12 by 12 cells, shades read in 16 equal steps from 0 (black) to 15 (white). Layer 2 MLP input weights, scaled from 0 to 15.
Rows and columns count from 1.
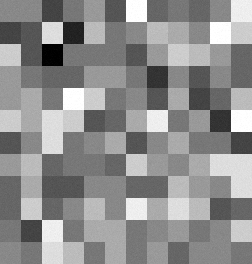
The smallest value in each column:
4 4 0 2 5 5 5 3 6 4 3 4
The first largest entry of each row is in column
7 11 1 1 4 12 3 11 12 7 3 3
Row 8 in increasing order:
6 6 7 7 8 9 9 10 11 12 13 13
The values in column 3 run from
0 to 14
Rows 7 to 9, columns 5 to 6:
8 10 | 7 6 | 8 8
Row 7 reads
5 8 13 7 8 10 5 8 10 7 7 4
